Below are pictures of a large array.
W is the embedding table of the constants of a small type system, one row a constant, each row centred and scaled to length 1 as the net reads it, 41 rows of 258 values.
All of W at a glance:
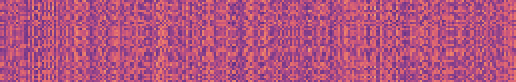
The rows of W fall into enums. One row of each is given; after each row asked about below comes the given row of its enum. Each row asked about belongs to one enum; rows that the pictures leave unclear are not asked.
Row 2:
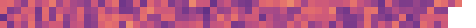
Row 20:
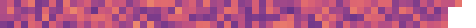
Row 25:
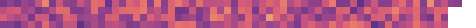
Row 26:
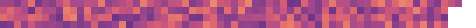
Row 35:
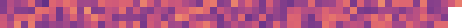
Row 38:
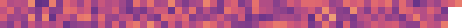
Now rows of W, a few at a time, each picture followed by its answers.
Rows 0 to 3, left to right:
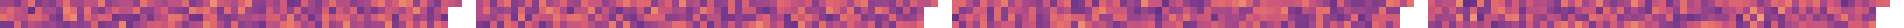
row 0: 26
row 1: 20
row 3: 38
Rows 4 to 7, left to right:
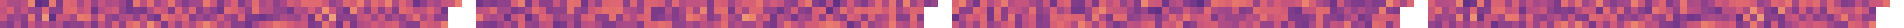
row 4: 38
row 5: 25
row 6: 2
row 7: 38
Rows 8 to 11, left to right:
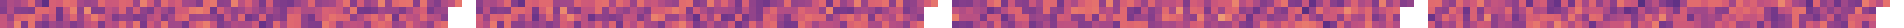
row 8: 35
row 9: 35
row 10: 25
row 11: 2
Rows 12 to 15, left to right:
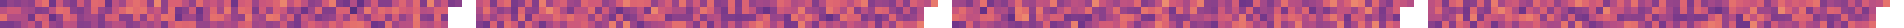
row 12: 25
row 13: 20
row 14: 26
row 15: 20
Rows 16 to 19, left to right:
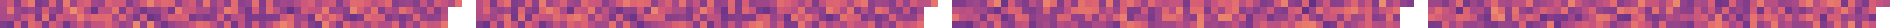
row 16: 20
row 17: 20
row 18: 25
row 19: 26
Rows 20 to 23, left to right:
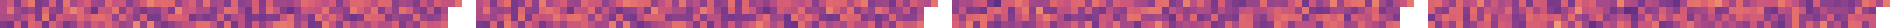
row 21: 20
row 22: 35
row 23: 2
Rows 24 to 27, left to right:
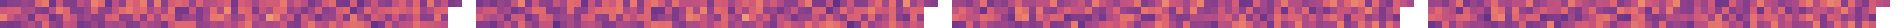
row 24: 25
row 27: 26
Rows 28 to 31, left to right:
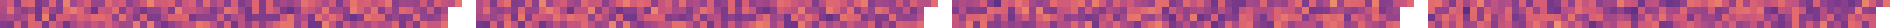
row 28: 20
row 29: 20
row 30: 35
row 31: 2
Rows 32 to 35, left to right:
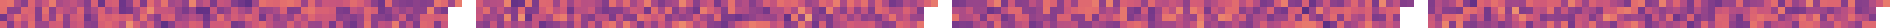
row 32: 2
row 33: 38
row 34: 25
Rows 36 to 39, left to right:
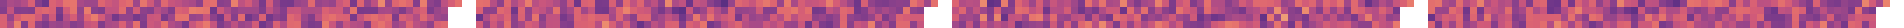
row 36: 35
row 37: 2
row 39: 2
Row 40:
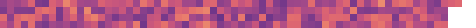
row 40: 35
